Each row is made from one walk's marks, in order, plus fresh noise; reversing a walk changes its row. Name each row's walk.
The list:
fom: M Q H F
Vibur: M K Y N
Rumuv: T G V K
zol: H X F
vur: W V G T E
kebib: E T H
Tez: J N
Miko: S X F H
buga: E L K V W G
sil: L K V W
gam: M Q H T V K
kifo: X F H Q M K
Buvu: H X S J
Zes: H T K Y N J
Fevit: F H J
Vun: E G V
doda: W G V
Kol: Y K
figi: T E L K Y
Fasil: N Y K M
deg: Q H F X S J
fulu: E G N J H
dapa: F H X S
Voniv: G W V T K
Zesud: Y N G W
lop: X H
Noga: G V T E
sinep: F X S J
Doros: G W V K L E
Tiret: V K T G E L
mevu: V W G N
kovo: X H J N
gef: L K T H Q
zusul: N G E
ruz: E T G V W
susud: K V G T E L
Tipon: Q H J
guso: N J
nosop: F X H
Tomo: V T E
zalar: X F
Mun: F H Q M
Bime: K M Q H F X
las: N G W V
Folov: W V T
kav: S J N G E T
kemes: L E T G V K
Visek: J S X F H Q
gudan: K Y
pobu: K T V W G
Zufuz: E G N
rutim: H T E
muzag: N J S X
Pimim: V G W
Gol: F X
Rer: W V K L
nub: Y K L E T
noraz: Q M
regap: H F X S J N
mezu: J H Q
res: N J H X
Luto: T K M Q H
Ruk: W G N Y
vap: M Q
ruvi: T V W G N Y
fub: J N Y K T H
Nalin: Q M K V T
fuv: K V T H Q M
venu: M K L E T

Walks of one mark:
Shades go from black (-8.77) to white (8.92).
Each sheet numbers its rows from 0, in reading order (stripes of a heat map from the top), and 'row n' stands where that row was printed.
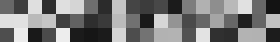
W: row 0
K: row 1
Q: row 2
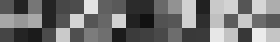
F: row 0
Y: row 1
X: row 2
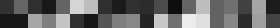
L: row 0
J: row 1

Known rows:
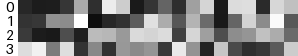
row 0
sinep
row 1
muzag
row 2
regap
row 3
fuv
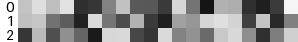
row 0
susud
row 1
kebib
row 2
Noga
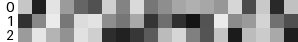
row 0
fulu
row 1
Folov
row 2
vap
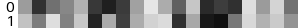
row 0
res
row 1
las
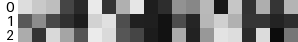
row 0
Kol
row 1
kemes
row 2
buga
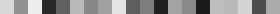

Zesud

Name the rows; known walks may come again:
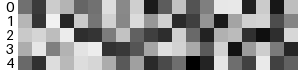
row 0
Vun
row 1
Ruk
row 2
susud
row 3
gam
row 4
Rer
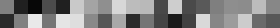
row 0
zol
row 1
Folov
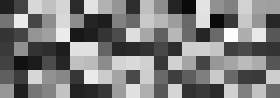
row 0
Pimim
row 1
noraz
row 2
muzag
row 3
kemes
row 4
regap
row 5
Doros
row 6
res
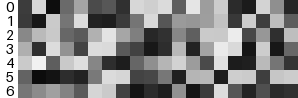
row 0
deg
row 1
Tez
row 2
ruz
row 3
buga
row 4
Nalin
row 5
nosop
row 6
sil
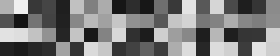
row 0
figi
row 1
Fevit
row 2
gudan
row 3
sinep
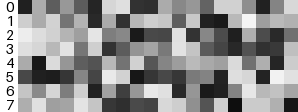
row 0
Noga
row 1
zusul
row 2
venu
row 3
Bime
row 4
fulu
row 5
zalar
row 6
las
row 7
vap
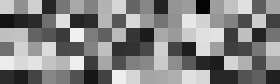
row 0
Zesud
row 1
Visek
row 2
kebib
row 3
Tiret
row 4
Vibur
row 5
mezu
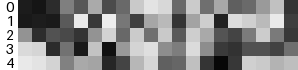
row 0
Buvu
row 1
Miko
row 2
Mun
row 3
Zes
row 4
Fasil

